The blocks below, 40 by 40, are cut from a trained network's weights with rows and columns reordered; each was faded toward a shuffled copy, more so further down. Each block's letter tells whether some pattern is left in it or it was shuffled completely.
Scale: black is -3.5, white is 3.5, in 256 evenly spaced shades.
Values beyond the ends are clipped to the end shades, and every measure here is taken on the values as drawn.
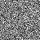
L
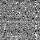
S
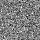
L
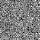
S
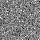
L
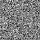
S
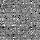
S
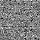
S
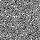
L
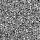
L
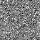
L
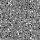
S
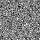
L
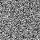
L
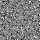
L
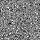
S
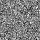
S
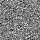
L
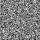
L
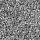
L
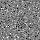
L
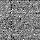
S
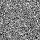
L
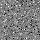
L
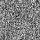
S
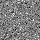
L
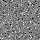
L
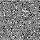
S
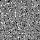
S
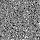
L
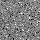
L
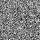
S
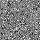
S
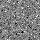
L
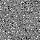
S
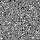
L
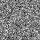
L
